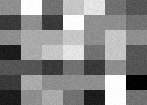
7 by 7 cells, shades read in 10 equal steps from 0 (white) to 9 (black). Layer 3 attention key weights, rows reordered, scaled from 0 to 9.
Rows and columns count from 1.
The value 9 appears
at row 6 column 7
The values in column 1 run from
4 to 8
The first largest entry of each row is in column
7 1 1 1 3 7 1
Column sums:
44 23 31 19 33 17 41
